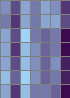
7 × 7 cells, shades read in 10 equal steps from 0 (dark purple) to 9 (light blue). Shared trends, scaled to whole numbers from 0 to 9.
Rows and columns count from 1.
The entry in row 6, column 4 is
6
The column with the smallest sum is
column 7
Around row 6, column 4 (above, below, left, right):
6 5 9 4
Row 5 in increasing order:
1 3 4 6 6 7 8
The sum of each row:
36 36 33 32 35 37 31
